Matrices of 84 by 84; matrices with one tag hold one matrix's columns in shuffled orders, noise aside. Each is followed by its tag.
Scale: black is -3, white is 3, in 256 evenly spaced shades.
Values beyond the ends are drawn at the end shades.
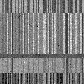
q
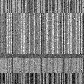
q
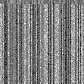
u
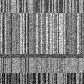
q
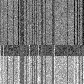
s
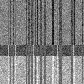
s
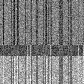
s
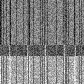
s
